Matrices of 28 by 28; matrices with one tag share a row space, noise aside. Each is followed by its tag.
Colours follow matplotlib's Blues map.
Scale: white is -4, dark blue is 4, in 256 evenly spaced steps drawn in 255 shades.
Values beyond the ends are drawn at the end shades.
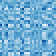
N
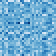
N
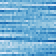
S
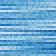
S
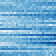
S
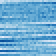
S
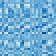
N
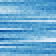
S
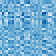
N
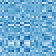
N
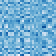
N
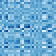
N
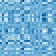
N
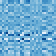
N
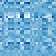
N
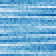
S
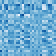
N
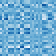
N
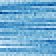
S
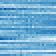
S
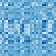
N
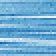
S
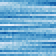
S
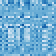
N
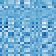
N
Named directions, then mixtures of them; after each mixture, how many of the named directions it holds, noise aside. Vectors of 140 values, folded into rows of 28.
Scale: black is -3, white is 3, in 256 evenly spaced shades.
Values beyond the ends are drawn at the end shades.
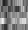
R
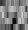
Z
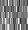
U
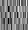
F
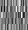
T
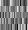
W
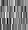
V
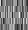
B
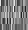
two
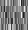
three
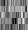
three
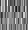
two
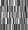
three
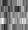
one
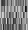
three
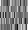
one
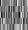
one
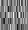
two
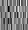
one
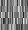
three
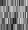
two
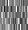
two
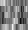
two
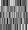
two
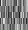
one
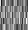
one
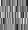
one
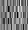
one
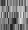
two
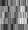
three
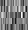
two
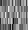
three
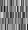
two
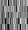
one
